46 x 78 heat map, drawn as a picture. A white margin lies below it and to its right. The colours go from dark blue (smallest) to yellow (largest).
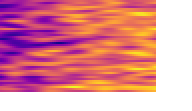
The grain runs across in streaks. There is an overall slope up to the right. The ninth with the lowest average is the middle left.
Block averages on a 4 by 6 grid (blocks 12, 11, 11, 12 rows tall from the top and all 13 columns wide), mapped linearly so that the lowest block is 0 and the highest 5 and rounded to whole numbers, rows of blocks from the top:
1 2 4 4 5 4
0 1 2 4 4 5
1 3 3 4 4 5
2 2 3 4 4 5
